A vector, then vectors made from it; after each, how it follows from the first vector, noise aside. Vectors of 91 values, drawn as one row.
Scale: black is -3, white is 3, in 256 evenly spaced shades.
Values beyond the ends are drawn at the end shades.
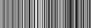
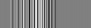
partly zeroed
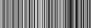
copied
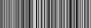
sign-scrambled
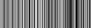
copied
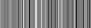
partly zeroed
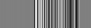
partly zeroed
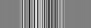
partly zeroed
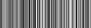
sign-scrambled
